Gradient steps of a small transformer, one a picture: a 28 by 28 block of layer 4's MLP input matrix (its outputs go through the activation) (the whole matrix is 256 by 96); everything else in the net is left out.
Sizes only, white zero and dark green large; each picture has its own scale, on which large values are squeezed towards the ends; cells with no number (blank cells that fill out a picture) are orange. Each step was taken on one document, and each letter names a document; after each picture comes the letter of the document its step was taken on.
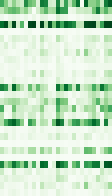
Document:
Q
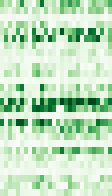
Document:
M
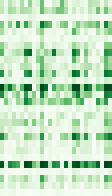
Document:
Q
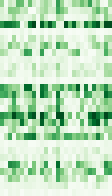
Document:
Q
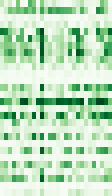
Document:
Q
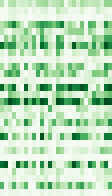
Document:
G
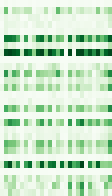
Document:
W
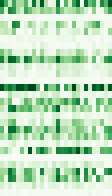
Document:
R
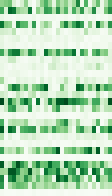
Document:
R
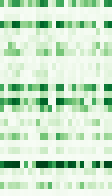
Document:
G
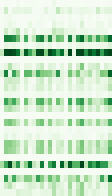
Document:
W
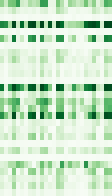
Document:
G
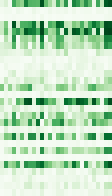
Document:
G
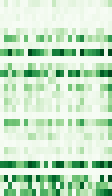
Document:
W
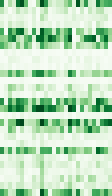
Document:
M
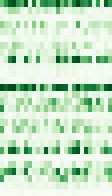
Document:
R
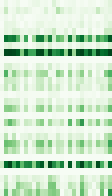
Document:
W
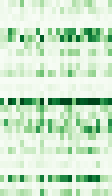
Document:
M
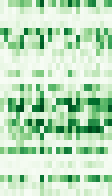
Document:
M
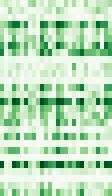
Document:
G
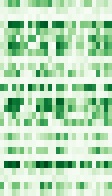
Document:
G
